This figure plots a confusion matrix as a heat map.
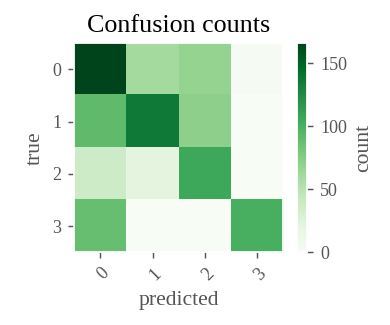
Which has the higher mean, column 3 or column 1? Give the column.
1
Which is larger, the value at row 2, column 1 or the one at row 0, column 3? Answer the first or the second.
the first
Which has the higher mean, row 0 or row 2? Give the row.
0
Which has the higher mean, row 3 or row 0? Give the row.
0
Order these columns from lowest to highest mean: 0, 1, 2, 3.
3, 1, 2, 0
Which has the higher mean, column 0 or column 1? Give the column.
0
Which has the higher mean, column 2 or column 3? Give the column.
2
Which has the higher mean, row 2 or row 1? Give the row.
1
